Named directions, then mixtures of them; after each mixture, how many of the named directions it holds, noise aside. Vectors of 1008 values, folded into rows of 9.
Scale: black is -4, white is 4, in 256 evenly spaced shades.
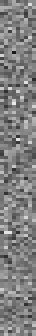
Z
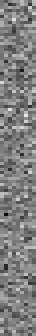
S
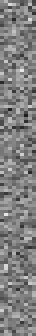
one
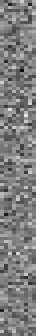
one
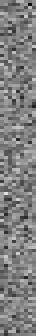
two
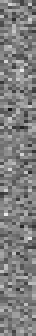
one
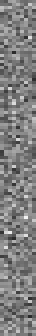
one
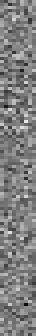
two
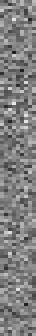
two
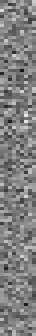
two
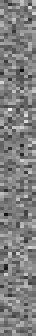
one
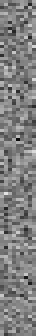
two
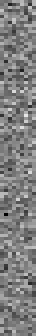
one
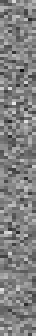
two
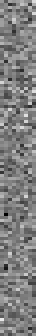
one
